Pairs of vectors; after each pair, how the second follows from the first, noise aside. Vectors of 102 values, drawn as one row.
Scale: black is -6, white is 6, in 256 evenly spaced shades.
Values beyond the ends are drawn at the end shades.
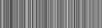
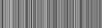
negated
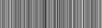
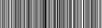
scaled up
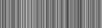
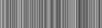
shuffled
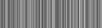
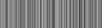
negated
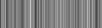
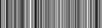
scaled up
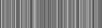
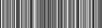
scaled up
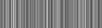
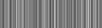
reversed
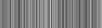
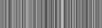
shuffled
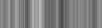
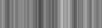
reversed
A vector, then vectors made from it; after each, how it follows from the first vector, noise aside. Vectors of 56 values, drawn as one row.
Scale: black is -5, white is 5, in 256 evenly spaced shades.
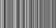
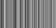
negated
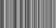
negated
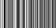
scaled up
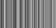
negated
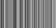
negated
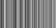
negated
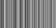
negated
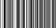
scaled up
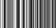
scaled up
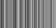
negated
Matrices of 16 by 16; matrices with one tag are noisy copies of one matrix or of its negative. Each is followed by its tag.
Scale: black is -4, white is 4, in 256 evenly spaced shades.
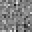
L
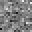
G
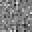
L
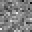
G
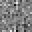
L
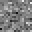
G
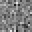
L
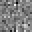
L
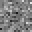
G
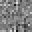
L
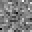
G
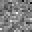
G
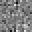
L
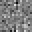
L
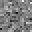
G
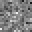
G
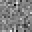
L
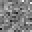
G
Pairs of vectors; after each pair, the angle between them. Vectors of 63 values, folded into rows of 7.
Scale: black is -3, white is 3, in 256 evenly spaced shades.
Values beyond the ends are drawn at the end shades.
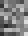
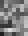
nearly parallel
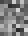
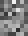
partly aligned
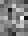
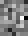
nearly parallel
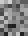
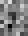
partly aligned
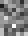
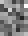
partly aligned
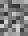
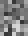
orthogonal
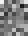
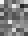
nearly parallel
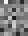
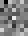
nearly opposite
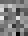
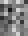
partly opposed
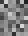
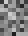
nearly parallel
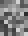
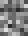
partly opposed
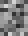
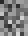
orthogonal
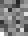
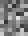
partly aligned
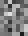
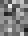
nearly opposite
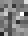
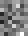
orthogonal
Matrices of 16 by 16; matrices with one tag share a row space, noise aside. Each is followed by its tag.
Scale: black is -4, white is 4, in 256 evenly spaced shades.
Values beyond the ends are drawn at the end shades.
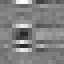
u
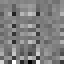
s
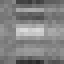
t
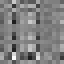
s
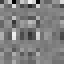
s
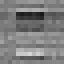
t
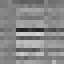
t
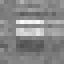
t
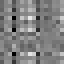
s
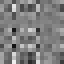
s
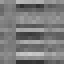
t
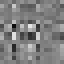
s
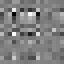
s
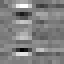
u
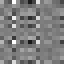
s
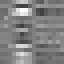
u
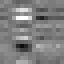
u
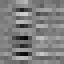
u
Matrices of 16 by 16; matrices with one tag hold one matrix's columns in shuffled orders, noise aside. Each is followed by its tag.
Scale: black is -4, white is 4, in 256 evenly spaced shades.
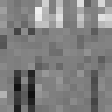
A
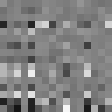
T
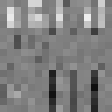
A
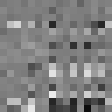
T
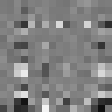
T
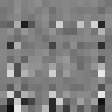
T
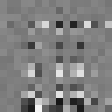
T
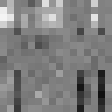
A
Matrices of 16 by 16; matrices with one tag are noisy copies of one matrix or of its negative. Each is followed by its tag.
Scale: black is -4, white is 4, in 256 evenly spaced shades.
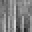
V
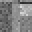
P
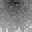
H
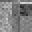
P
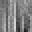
V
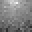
H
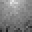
H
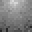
H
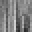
V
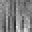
V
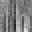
V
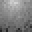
H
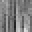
V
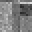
P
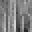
V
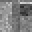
P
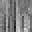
V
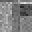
P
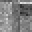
P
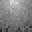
H
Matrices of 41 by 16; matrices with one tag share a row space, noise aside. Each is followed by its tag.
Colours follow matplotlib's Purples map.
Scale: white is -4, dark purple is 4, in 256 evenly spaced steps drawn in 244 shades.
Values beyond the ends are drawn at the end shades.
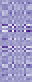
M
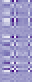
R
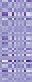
M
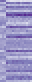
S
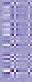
R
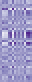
M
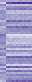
S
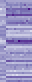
S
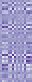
M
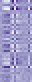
R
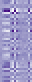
R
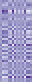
M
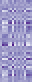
M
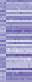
S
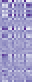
M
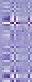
R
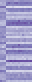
S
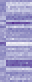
S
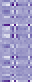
R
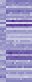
S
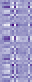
R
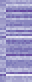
S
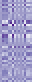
M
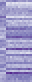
S
